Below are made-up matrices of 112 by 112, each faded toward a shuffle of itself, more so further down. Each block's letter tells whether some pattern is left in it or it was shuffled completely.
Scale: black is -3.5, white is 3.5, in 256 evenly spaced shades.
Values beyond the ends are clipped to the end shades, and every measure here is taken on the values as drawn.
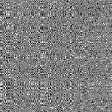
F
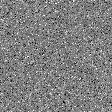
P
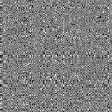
F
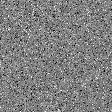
P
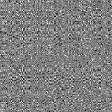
F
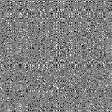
F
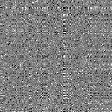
F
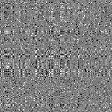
F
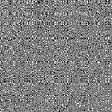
F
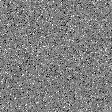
P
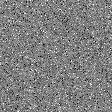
P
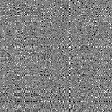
F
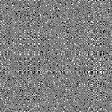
F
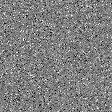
P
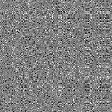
F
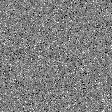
P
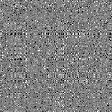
F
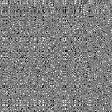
F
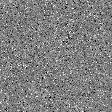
P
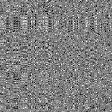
F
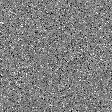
P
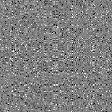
F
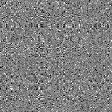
F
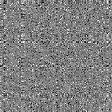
F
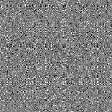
F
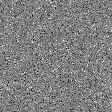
P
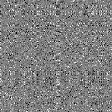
F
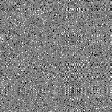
F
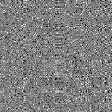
F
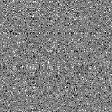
F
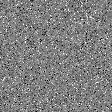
P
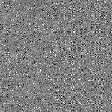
F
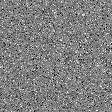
P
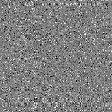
F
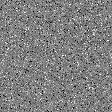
P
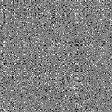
F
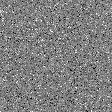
P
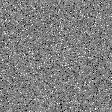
P
